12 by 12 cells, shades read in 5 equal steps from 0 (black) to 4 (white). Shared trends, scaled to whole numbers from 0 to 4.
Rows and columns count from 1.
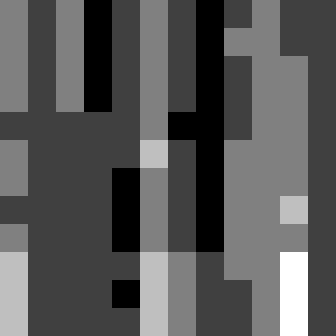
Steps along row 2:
down up down up up down down up same down same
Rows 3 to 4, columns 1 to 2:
2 1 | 2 1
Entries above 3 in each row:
0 0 0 0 0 0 0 0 0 1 1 1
